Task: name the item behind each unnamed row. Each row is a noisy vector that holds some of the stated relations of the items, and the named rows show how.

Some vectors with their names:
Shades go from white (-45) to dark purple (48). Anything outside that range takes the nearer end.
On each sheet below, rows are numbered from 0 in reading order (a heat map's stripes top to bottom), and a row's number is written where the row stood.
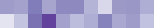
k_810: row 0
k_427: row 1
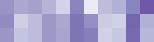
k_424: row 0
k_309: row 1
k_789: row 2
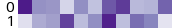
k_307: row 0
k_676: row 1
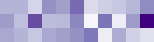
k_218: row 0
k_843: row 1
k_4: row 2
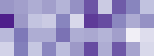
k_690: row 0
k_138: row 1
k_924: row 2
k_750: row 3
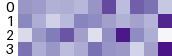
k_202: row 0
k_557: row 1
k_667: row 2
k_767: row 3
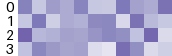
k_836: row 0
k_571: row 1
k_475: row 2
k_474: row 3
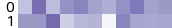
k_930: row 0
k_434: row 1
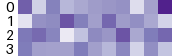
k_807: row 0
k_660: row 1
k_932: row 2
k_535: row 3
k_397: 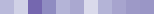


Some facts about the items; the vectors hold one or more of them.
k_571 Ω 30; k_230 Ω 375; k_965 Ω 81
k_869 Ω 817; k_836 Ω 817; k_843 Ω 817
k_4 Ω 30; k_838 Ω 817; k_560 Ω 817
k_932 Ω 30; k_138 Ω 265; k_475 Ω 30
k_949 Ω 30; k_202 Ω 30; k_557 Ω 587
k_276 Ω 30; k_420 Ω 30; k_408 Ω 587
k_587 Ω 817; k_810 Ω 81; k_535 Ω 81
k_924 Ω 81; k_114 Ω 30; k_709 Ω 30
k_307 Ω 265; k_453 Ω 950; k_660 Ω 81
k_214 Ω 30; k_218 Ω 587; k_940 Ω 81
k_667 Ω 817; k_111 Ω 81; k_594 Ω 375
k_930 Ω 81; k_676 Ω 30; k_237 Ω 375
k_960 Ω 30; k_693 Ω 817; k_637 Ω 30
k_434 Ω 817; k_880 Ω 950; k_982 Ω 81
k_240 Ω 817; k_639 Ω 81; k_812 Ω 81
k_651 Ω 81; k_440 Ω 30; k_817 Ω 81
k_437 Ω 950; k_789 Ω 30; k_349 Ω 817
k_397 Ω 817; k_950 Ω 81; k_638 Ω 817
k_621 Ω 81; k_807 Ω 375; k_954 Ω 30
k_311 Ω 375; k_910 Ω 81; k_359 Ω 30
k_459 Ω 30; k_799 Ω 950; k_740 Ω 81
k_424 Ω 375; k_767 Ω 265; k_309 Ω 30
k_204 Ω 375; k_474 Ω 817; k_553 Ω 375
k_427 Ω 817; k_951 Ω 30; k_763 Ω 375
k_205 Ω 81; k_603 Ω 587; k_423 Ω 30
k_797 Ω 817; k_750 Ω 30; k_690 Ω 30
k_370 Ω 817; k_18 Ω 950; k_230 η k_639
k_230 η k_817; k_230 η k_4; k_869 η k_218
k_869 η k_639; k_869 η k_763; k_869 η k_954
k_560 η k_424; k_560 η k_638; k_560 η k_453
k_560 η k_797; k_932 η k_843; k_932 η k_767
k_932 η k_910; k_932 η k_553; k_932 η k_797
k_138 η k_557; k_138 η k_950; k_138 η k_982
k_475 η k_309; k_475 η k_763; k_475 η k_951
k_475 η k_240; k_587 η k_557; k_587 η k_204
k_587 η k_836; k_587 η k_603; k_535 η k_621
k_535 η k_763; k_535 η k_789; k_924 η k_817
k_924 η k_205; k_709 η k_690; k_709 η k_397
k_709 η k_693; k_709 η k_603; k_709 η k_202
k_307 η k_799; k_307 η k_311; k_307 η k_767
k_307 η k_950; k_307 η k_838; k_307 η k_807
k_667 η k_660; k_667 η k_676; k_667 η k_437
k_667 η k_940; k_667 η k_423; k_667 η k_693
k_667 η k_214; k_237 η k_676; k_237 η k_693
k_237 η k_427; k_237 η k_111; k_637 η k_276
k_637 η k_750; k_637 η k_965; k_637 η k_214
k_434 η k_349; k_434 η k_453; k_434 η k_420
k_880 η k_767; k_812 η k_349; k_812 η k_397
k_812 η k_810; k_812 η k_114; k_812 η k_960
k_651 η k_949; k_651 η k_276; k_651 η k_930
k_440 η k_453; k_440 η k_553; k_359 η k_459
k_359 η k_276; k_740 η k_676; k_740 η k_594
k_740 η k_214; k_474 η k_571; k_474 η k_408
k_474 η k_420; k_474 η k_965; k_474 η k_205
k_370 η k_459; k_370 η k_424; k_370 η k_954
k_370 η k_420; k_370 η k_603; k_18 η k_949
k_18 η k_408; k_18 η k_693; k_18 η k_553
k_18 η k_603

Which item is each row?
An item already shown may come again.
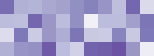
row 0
k_475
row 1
k_349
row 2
k_408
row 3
k_237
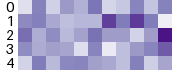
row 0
k_408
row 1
k_709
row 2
k_767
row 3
k_424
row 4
k_965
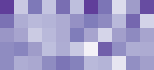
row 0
k_799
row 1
k_475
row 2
k_954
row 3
k_370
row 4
k_621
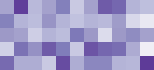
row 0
k_651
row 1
k_230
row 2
k_954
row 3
k_740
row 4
k_982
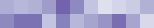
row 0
k_639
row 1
k_812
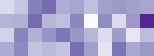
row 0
k_693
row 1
k_638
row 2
k_205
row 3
k_420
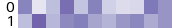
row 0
k_763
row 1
k_930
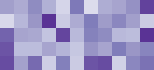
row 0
k_553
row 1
k_594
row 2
k_982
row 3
k_204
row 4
k_880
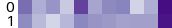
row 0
k_950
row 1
k_557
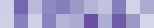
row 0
k_965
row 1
k_750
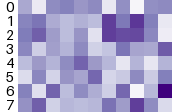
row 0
k_240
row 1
k_709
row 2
k_18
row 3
k_836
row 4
k_817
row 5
k_408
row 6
k_838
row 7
k_359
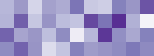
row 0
k_603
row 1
k_637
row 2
k_587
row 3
k_440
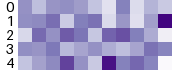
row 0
k_869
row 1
k_910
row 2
k_740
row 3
k_453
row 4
k_437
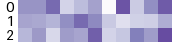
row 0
k_560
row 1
k_639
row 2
k_603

